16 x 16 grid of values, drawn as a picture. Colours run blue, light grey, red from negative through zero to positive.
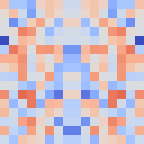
The top middle is the calmest part. No seam splits the table. The histogram is bell-shaped. The left and right halves mirror each other. There is no overall slope.
